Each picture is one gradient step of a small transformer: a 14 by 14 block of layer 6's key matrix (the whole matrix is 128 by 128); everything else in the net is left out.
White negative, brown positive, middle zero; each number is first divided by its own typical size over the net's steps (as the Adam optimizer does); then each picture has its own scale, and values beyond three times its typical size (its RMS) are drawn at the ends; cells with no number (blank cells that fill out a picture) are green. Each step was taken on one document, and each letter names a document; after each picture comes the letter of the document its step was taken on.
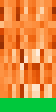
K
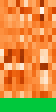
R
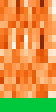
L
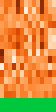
L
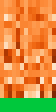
K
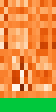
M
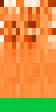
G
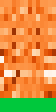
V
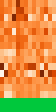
R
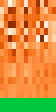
G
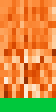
K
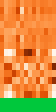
M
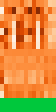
G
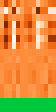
G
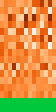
R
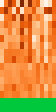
G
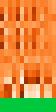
K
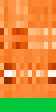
V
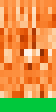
M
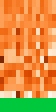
V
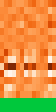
R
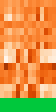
K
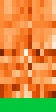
M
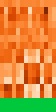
K
